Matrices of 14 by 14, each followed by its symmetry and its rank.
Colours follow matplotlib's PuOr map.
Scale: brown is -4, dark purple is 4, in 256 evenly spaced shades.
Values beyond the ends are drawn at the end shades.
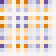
symmetric, rank one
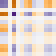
symmetric, rank one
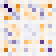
symmetric, rank three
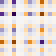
symmetric, rank one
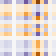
neither, rank one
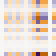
neither, rank one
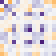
symmetric, rank three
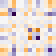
symmetric, rank three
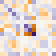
symmetric, rank three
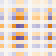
neither, rank one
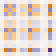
symmetric, rank one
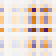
neither, rank one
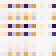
neither, rank one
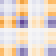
symmetric, rank one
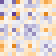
symmetric, rank three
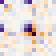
symmetric, rank three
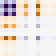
symmetric, rank one
